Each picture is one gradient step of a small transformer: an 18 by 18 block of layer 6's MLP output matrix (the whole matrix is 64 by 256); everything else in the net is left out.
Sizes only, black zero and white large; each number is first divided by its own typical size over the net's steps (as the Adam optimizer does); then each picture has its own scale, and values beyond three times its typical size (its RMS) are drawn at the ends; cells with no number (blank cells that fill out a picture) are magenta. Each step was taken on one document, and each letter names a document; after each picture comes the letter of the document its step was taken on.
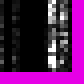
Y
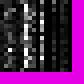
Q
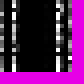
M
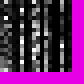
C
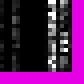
Y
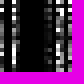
M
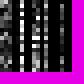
C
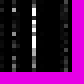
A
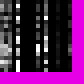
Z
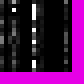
A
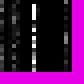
A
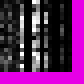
C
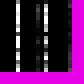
Z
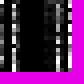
M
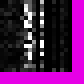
Q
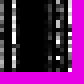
M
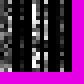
C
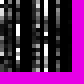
Z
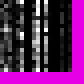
C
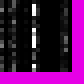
A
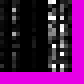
Y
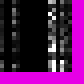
Y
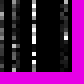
A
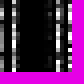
M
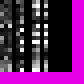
C
